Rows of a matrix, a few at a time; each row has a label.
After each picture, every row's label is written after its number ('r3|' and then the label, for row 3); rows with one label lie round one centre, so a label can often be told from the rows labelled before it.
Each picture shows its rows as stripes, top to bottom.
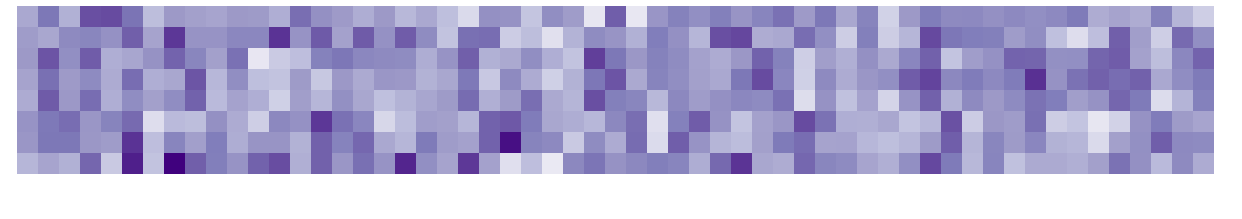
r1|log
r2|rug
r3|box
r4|box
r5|box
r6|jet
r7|jet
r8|rug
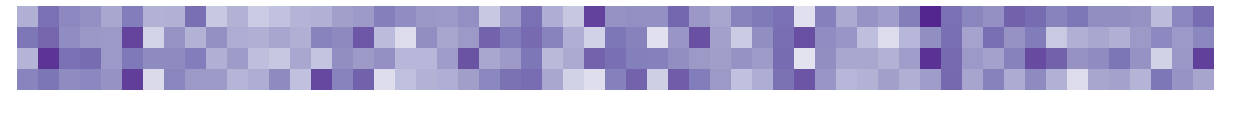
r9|box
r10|jet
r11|box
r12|jet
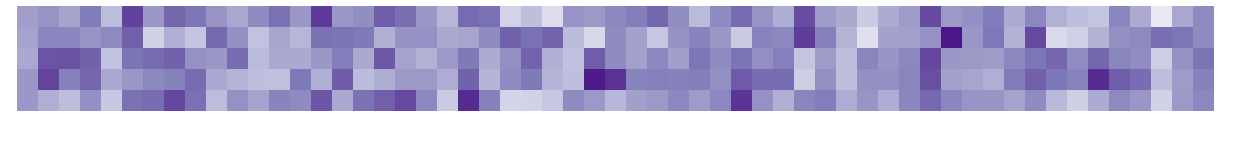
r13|rug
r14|jet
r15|box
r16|box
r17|rug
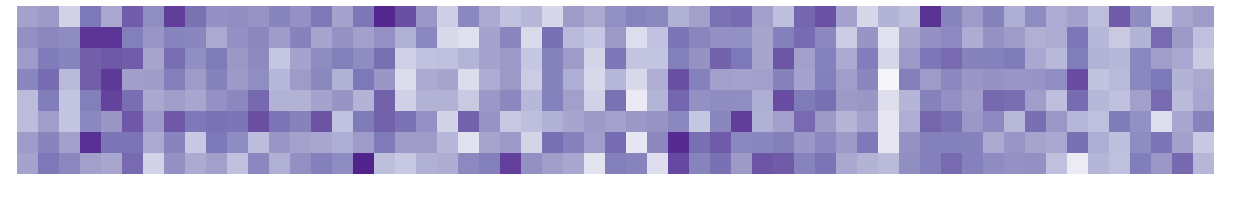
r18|rug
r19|log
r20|log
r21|log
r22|log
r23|rug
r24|log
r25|jet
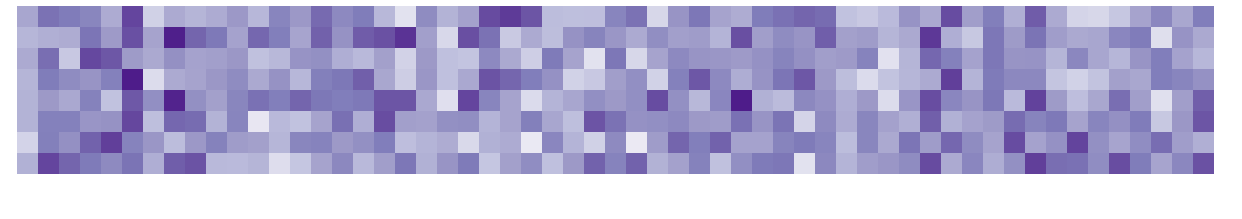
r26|jet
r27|rug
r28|log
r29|jet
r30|rug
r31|box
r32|log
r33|box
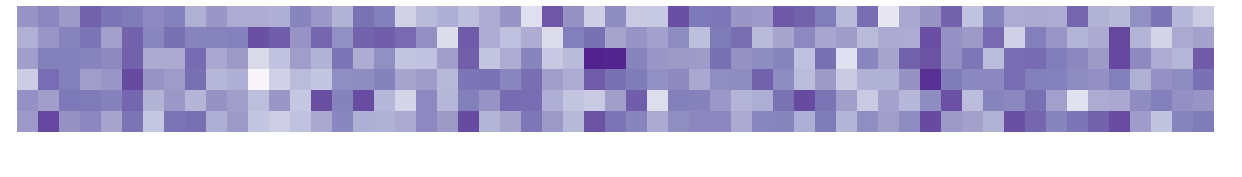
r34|log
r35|rug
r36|box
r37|box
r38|jet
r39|box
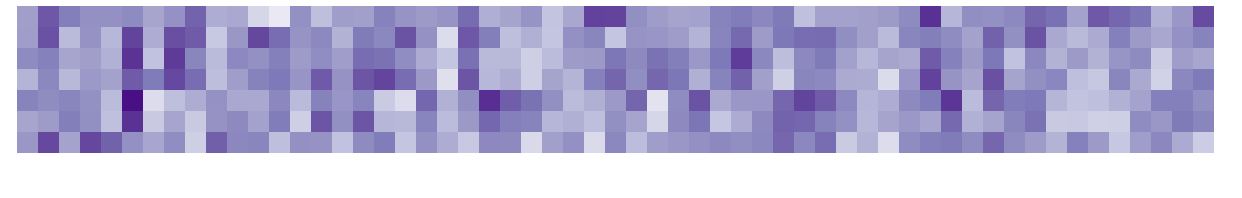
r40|box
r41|rug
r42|rug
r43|rug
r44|jet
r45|jet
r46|log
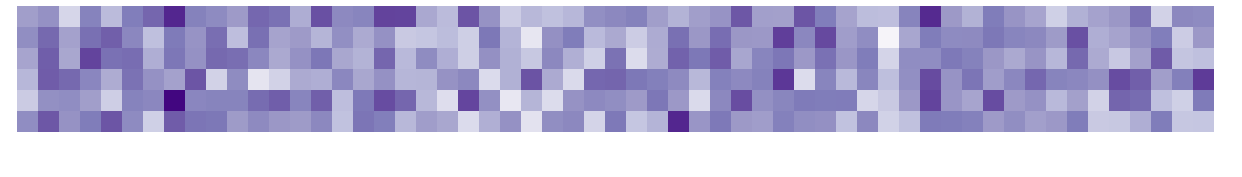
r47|rug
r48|log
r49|log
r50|box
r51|rug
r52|log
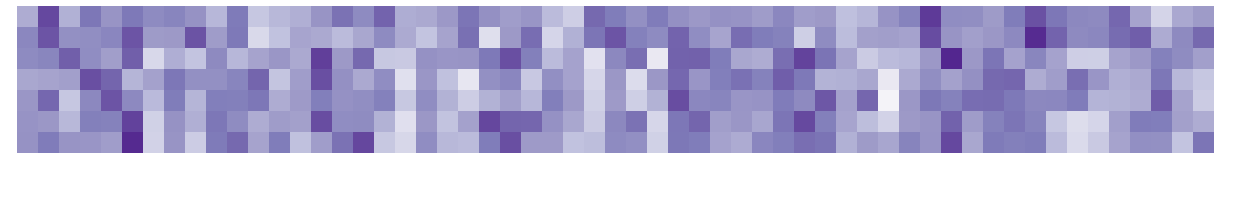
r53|box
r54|box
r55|jet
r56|log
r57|log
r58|jet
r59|jet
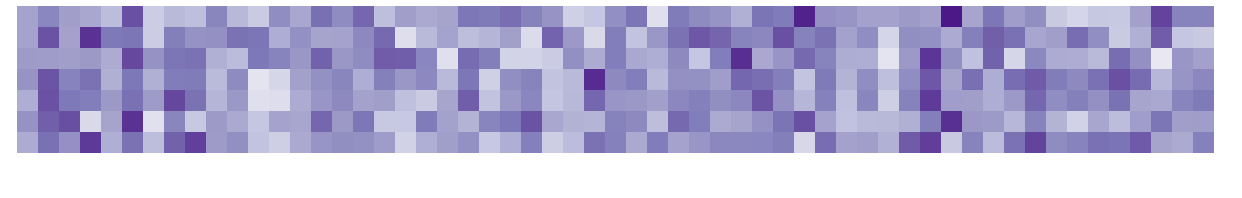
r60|jet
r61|log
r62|rug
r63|box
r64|box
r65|jet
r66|box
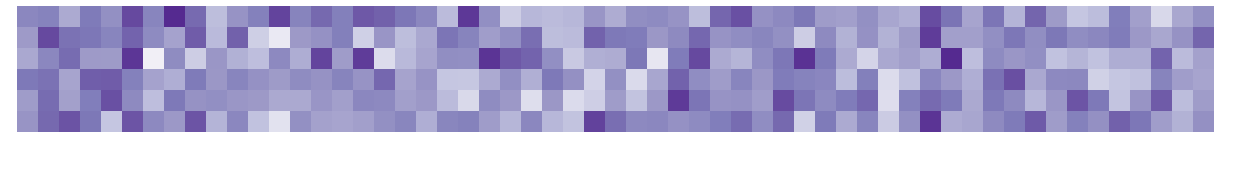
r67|rug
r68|box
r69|jet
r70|log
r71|log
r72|box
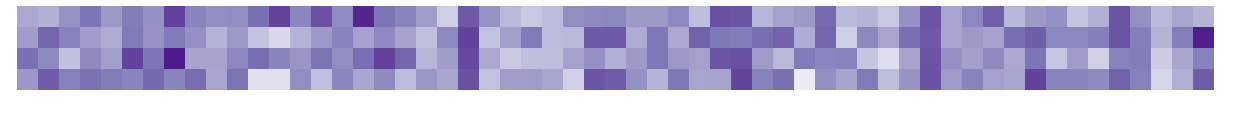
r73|rug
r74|box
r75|rug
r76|box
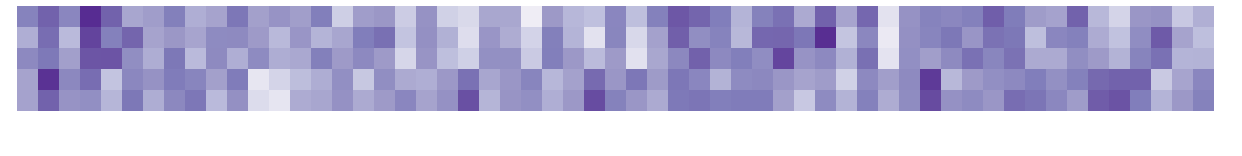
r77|log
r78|log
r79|log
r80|box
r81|box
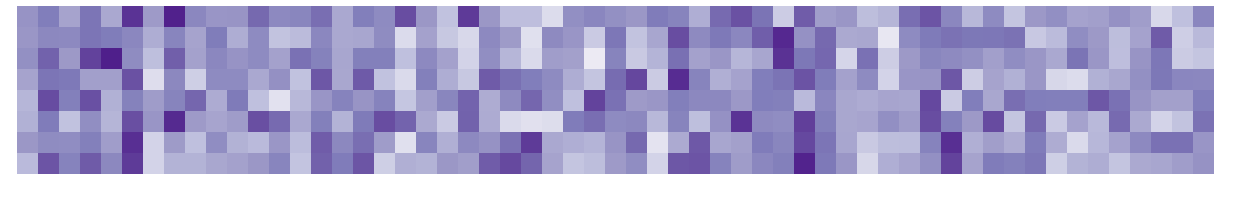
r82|rug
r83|log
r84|log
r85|jet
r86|box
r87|rug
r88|jet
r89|jet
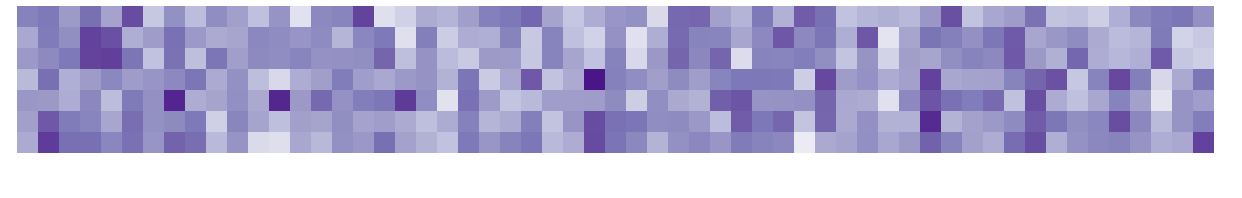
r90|jet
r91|log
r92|log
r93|box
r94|rug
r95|box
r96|box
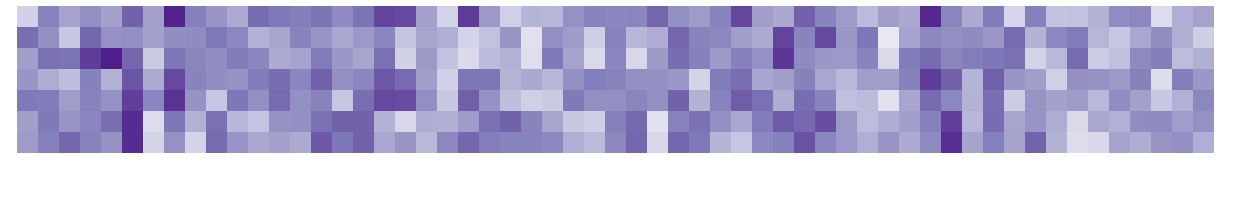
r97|rug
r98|log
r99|log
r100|rug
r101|rug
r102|jet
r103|jet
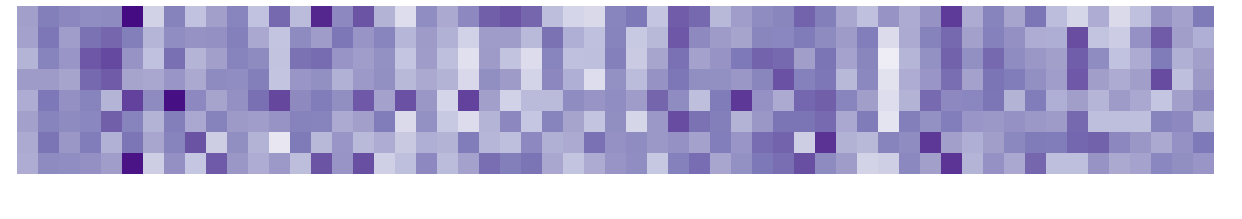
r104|jet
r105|log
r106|log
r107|log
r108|rug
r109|log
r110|box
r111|jet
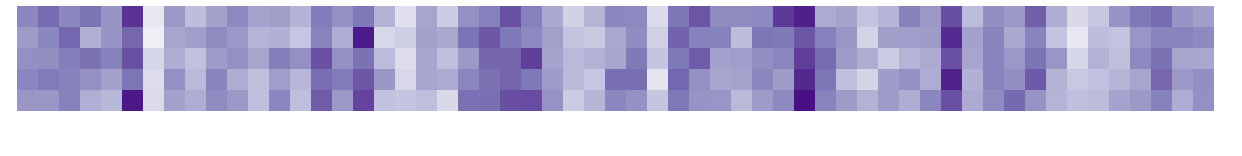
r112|jet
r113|jet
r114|jet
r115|jet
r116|jet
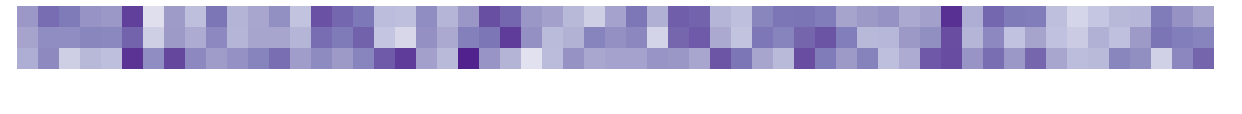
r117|jet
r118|jet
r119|rug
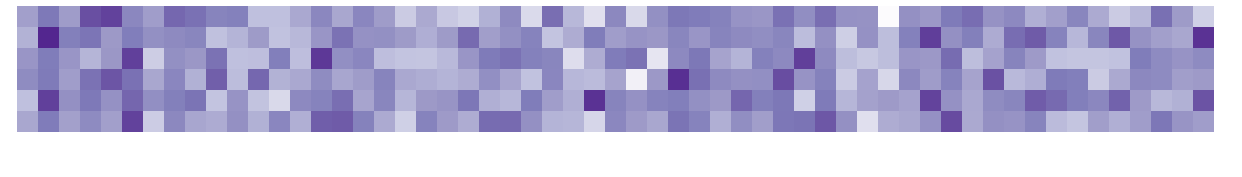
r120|log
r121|box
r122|jet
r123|log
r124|box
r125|jet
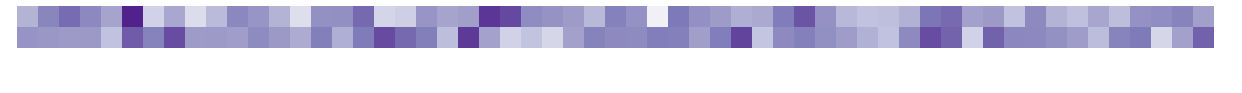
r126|jet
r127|rug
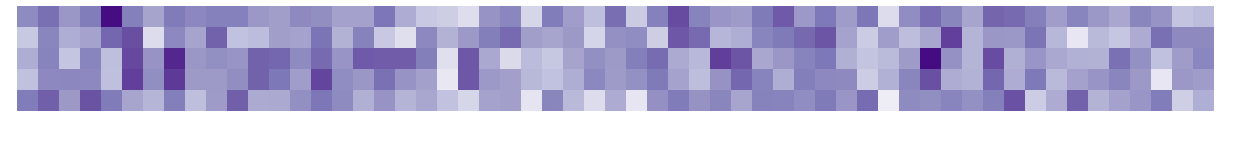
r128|log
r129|jet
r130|rug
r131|rug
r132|log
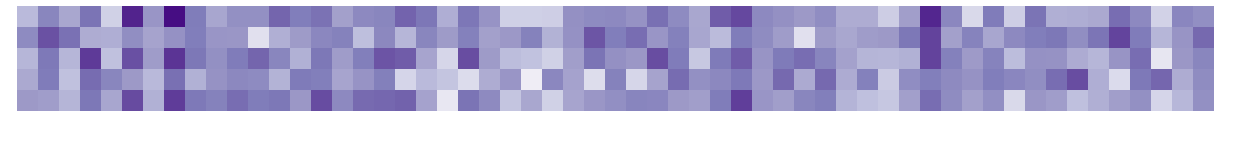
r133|rug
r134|box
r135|rug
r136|log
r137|rug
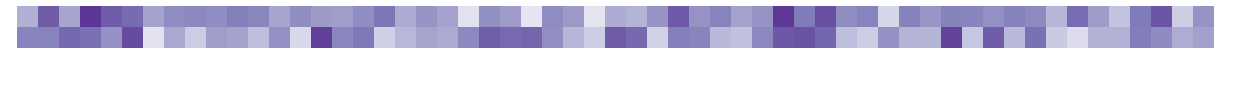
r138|log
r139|jet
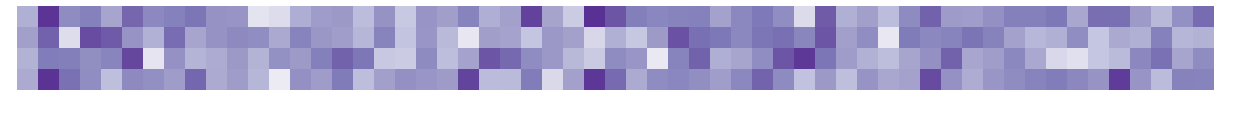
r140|box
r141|log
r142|jet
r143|box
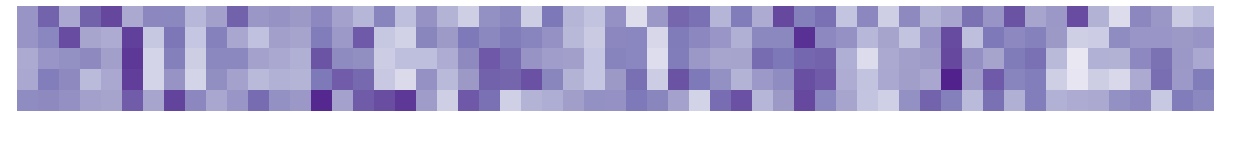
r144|log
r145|jet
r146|jet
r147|jet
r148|rug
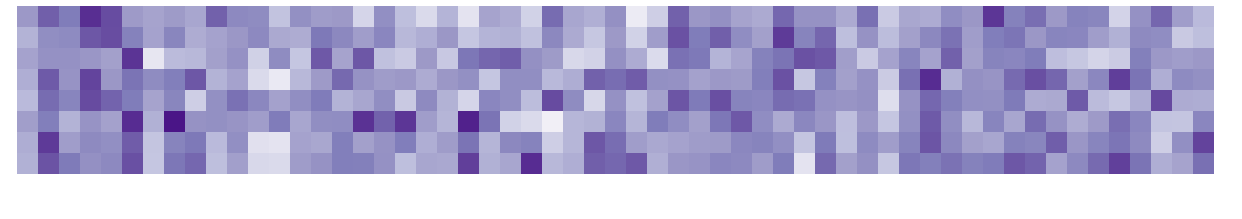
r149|log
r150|log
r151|jet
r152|box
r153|log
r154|rug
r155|box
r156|box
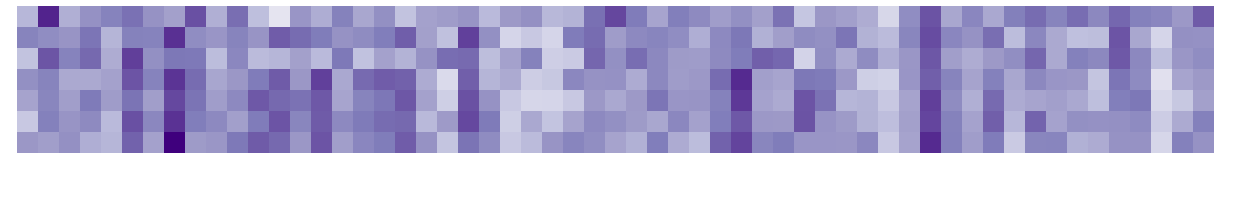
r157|box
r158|rug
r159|box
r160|rug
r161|rug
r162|rug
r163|rug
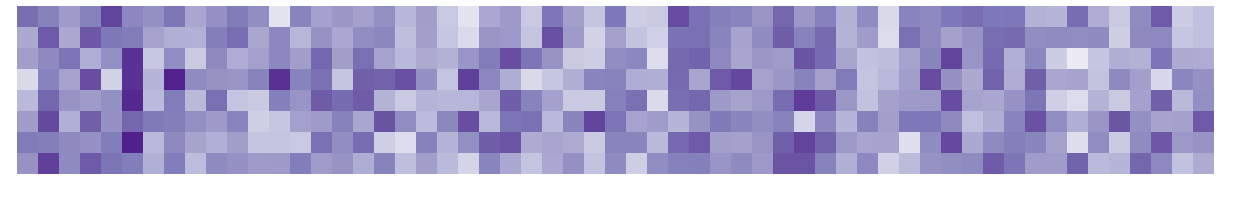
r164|log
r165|log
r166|jet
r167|rug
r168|jet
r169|box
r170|jet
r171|log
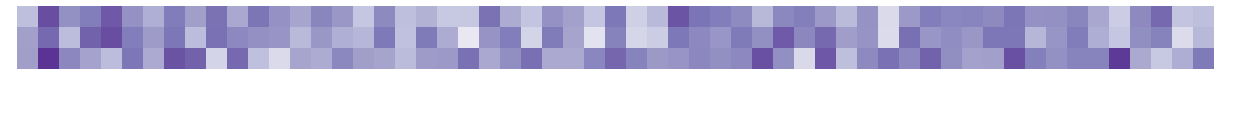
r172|log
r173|log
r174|box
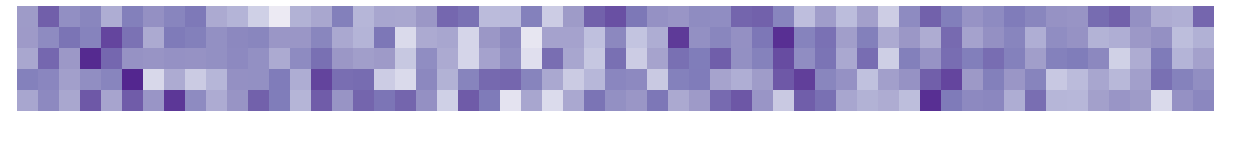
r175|box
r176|log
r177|log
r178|jet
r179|rug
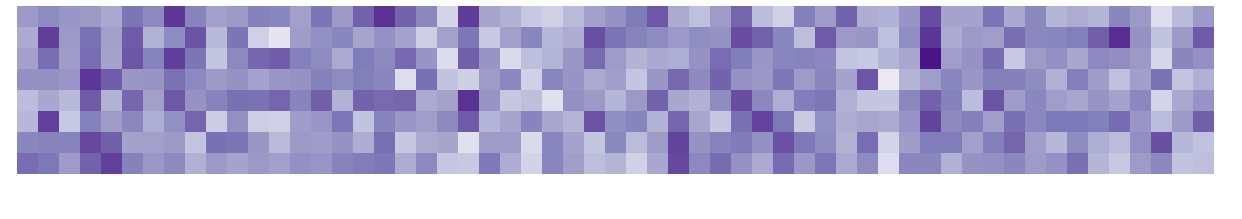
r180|rug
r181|box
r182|rug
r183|log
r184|rug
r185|box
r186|log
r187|log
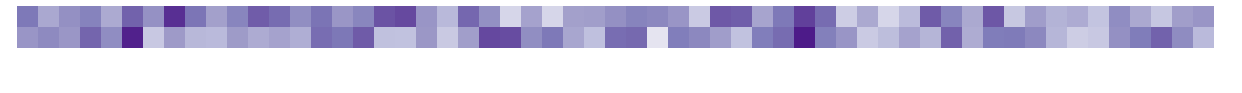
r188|rug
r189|jet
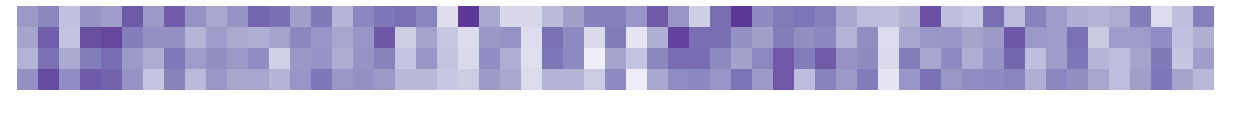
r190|rug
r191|log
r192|log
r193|log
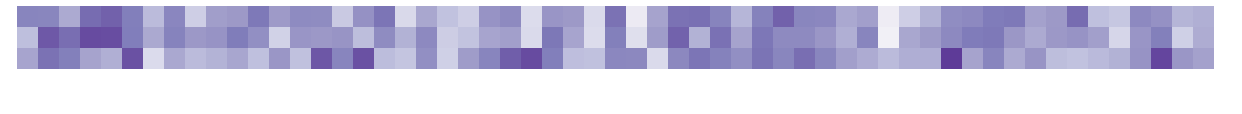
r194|log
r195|log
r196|jet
